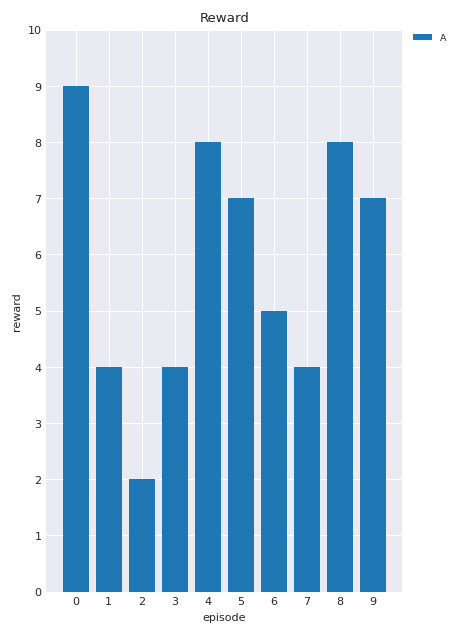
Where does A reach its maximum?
0
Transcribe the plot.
Title: Reward
x-axis: episode, ticks 0 1 2 3 4 5 6 7 8 9
y-axis: reward, ticks 0 1 2 3 4 5 6 7 8 9 10
Legend: A
Values:
A: 9 4 2 4 8 7 5 4 8 7
